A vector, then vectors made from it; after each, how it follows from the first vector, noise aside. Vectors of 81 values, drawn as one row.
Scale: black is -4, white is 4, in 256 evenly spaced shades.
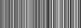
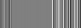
partly zeroed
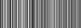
reversed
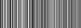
reversed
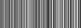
copied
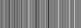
partly zeroed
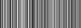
reversed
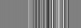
partly zeroed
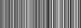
copied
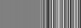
partly zeroed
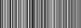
reversed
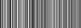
reversed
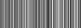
copied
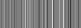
partly zeroed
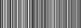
reversed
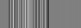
partly zeroed
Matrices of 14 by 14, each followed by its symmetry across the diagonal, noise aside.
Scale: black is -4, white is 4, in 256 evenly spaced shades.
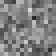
neither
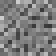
symmetric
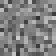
antisymmetric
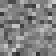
neither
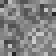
symmetric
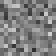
antisymmetric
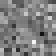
antisymmetric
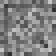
symmetric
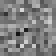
neither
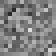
symmetric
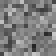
symmetric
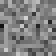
neither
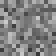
neither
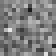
antisymmetric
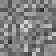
symmetric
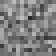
neither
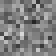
antisymmetric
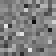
antisymmetric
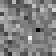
antisymmetric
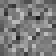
symmetric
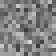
neither
